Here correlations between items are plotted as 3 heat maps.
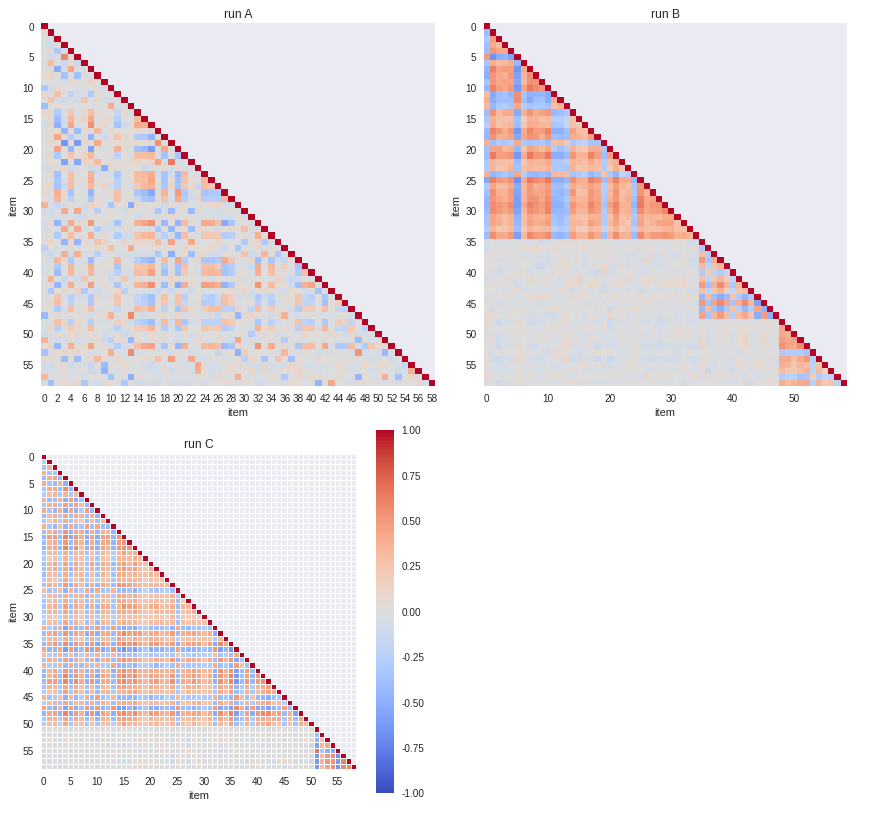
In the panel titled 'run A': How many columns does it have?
59
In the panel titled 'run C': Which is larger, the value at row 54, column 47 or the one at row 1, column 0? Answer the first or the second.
the first
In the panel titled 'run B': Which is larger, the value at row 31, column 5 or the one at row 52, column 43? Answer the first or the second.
the second
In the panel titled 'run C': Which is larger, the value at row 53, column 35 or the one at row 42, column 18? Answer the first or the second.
the second
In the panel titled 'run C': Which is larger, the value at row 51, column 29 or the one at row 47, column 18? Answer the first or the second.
the first
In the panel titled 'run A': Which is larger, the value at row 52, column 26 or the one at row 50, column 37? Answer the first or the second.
the first
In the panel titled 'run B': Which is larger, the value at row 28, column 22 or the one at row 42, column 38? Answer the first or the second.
the second
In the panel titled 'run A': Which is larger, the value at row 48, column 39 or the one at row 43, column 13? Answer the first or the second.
the second
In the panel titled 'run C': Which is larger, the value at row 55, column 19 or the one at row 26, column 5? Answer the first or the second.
the first
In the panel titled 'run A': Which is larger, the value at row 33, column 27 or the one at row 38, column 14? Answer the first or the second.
the first
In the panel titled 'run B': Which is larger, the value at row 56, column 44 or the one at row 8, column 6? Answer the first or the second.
the second
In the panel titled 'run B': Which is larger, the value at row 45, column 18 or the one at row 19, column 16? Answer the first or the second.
the first
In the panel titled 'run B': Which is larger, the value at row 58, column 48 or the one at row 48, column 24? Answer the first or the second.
the first
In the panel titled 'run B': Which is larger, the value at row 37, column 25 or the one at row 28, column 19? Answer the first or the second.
the first
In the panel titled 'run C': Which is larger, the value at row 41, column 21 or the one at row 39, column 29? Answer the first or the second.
the first
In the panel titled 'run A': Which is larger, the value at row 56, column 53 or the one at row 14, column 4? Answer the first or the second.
the second
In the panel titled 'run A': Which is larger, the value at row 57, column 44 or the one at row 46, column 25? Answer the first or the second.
the second
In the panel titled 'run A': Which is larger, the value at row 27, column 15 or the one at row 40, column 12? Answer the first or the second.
the second
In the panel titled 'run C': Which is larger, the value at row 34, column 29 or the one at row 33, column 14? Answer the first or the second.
the second
